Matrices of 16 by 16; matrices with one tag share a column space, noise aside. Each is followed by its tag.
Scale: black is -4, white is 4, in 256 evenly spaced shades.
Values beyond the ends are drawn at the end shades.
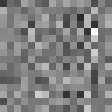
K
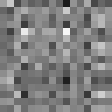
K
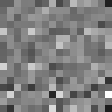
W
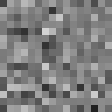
W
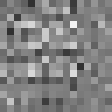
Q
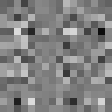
Q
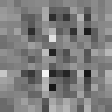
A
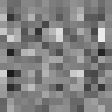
A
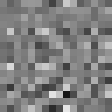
W
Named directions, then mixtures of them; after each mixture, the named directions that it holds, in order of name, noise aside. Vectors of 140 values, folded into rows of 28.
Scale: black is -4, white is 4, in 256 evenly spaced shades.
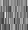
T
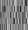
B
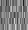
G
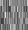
G, T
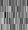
T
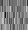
T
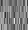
B, T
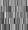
T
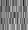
G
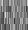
T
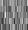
T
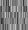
G, T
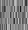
B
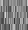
T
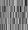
B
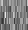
T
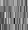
B, T
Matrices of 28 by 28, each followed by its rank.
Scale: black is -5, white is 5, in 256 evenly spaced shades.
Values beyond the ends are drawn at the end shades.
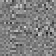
five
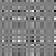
one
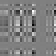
one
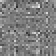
five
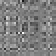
three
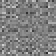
five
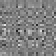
three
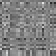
three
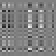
one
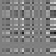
one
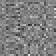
five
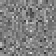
five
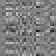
three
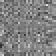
five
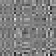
three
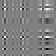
one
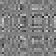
three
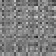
three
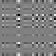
one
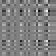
one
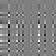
one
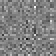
five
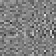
five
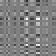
one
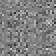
five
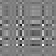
one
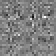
five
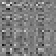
three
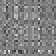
three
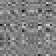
three
